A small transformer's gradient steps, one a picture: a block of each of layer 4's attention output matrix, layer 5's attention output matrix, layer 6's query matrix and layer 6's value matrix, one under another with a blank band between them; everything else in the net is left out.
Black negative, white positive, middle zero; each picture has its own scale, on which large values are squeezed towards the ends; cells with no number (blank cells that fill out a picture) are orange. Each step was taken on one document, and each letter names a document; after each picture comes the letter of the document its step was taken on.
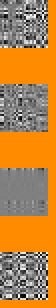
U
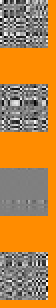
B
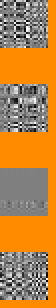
B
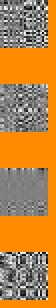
U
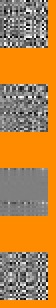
U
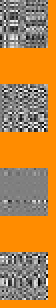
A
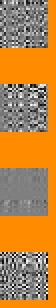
A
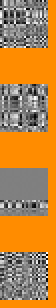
B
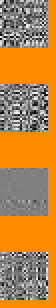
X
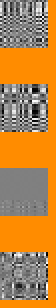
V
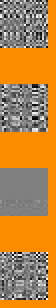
X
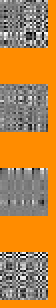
U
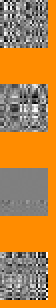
X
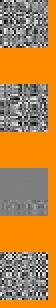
B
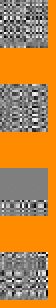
V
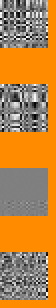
B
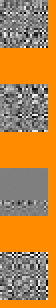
X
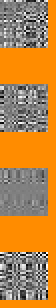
U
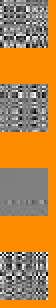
B
